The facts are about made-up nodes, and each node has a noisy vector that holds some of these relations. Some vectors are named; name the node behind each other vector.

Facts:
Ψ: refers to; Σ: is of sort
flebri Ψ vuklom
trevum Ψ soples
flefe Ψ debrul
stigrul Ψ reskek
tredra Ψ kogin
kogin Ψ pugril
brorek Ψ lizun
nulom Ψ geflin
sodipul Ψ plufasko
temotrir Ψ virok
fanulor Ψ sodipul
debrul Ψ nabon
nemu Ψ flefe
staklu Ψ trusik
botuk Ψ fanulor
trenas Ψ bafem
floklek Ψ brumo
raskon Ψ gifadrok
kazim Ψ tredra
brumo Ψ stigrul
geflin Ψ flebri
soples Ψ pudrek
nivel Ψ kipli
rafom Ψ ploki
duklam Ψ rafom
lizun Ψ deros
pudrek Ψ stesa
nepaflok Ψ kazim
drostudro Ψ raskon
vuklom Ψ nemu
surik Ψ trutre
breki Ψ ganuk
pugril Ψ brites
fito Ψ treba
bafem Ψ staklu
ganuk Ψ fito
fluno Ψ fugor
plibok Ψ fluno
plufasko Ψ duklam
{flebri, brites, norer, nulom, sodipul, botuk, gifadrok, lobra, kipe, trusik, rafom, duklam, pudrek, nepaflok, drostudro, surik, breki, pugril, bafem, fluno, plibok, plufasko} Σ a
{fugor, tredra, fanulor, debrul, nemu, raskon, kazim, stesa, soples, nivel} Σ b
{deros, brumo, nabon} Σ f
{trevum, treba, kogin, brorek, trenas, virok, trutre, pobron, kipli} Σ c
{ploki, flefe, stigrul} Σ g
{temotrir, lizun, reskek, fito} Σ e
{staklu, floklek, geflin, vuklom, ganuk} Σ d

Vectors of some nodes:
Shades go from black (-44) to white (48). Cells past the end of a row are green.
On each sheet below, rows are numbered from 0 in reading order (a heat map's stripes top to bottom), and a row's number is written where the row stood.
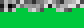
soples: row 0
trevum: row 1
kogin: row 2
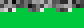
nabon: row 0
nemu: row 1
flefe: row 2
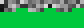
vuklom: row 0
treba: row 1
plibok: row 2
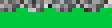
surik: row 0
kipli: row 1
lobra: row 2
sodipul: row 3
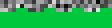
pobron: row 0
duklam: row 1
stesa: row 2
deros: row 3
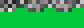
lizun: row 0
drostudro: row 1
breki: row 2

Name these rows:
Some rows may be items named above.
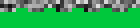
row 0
fugor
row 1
pugril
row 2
vuklom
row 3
geflin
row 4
breki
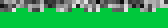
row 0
nemu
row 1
ploki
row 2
trevum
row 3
brumo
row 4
stigrul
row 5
tredra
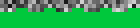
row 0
reskek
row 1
trusik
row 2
flebri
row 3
brites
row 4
trenas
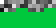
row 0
staklu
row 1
breki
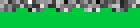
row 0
trusik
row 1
staklu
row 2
bafem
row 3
deros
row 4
pudrek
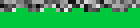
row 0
debrul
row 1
fanulor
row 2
fito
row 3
ganuk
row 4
nepaflok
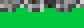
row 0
botuk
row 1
ploki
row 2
rafom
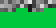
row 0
nepaflok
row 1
geflin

